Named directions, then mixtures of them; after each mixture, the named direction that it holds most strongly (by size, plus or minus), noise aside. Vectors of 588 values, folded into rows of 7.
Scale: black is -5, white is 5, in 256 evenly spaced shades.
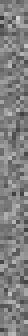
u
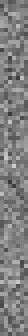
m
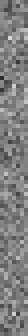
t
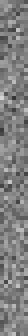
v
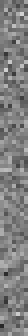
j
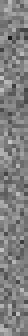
t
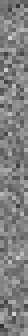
t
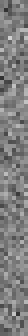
t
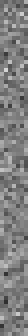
j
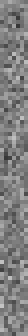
m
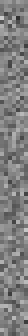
u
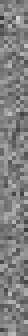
u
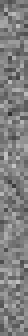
m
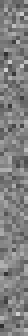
j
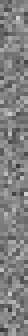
u
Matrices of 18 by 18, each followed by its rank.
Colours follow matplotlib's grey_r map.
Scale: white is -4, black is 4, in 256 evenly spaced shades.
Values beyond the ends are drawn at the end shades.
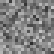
full rank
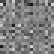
three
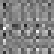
three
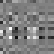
two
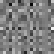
three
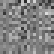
three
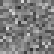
full rank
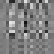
two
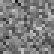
full rank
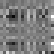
two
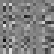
three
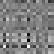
two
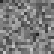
full rank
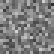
full rank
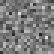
full rank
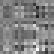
two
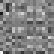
three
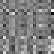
two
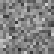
full rank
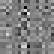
three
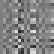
two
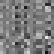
three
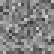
full rank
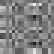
two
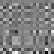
two
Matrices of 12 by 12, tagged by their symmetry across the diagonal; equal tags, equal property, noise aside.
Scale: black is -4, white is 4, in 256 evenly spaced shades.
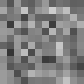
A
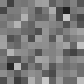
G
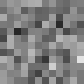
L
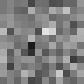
A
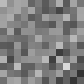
G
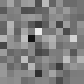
A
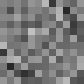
G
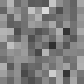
L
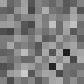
G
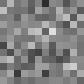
L
